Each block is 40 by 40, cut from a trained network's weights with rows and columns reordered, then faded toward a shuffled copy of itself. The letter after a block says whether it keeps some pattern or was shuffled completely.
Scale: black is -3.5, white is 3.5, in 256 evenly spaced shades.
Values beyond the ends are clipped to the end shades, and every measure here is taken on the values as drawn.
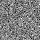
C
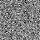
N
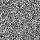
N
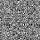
N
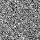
N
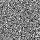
C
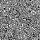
N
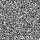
C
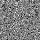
C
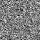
N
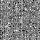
N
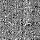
N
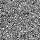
N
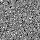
C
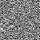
N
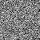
C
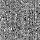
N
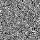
N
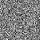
N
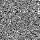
N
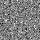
C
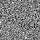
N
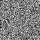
C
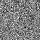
N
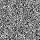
C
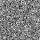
C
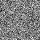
C
